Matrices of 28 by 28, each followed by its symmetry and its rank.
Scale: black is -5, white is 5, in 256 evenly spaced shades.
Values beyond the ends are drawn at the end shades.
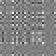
symmetric, rank three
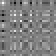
symmetric, rank two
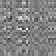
neither, rank three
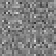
neither, rank five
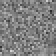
antisymmetric, full rank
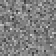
antisymmetric, full rank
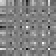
symmetric, rank two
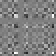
symmetric, rank two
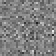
neither, rank five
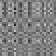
neither, rank two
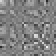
symmetric, rank three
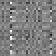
neither, rank three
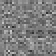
neither, rank five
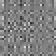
neither, rank three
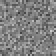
antisymmetric, full rank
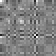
symmetric, rank three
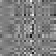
neither, rank two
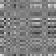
neither, rank two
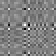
symmetric, rank two
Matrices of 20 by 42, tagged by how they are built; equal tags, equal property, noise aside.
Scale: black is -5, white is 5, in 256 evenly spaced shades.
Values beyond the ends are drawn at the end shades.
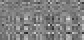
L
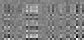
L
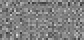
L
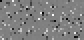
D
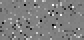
D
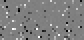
D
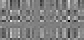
L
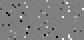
D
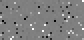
D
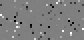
D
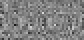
L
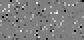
D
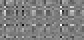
L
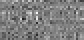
L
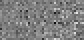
L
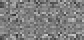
L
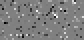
D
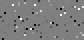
D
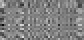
L
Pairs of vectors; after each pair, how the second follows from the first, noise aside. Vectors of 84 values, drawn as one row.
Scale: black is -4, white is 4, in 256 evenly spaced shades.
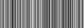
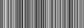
wrapped around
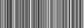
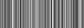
wrapped around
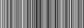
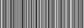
sign-scrambled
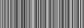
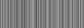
shrunk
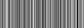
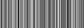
wrapped around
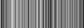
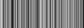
sign-scrambled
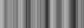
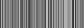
sign-scrambled
